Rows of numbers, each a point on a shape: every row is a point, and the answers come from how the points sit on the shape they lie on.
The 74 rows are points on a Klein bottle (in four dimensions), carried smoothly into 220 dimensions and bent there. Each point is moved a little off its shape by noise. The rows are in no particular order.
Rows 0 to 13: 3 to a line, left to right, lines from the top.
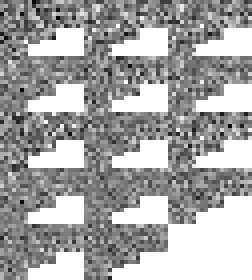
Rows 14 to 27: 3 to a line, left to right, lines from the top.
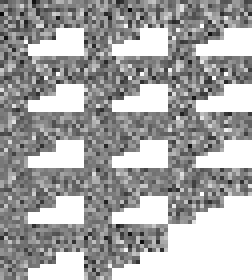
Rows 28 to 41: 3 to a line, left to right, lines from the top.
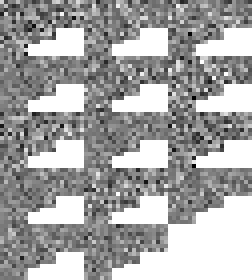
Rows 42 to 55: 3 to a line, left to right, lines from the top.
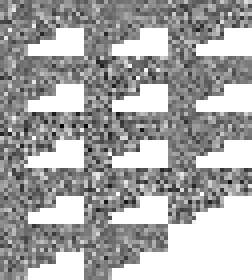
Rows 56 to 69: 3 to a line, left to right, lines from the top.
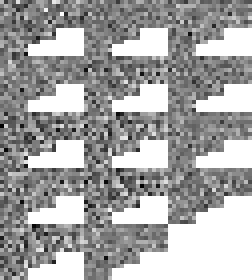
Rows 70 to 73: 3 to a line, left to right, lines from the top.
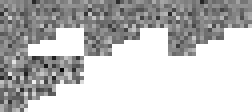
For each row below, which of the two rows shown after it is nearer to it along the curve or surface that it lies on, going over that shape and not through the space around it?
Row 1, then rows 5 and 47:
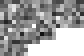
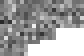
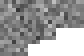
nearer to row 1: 5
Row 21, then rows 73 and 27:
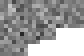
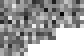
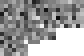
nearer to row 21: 73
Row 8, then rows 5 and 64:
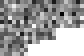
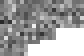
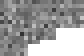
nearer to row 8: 5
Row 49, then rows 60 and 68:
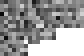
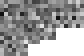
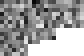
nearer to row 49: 68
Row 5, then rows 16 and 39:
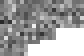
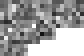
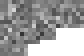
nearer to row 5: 39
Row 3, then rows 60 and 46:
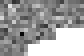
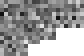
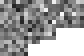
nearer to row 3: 46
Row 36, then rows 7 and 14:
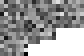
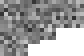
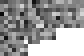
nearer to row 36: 14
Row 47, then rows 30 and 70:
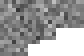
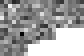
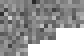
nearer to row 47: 30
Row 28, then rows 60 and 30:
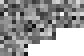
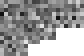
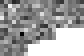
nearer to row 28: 60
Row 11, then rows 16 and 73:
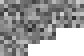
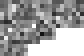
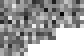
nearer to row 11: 73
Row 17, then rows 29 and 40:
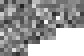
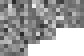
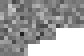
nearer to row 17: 40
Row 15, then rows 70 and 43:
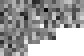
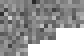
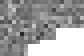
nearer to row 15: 70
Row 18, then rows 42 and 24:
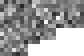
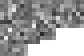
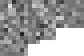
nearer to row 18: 42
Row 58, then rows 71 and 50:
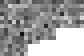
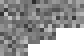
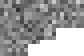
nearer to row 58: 71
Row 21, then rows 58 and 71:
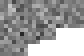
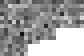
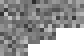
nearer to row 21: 58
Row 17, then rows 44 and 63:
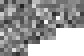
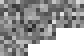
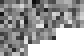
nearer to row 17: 44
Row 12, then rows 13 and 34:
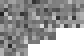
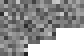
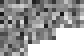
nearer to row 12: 13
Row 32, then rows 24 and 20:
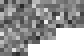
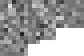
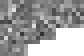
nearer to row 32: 20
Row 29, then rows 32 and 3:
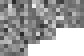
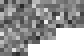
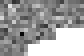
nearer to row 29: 3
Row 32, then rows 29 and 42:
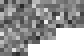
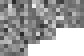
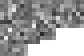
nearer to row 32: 42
